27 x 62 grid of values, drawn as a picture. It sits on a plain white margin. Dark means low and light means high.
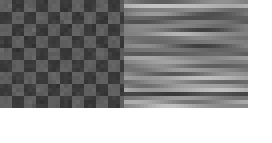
It is made of 1 by 2 panels. Panel 1,1: low, checkered. Panel 1,2: middling, streaked across, strong in contrast.
